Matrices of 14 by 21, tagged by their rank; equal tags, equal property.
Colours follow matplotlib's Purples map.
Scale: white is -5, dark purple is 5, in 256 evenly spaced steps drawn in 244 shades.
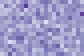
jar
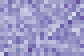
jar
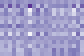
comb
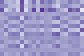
comb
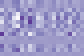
comb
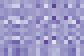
comb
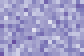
jar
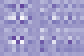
comb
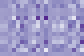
comb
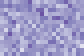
jar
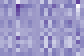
comb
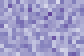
jar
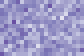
jar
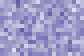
jar
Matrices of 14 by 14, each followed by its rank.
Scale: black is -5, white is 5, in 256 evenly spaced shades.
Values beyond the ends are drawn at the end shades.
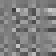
two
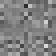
three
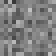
three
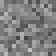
full rank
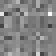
three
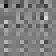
two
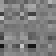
two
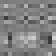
two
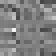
three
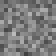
full rank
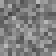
full rank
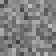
full rank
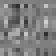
two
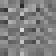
two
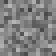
full rank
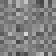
two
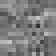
three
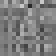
three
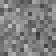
full rank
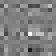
two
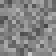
full rank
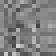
three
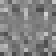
three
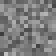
full rank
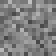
full rank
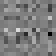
two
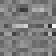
two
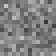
full rank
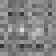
three
